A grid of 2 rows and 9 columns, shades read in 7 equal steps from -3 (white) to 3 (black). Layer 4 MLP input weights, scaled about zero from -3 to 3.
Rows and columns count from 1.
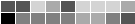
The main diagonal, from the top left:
1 0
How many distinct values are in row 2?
4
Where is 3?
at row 2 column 1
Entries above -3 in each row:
9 9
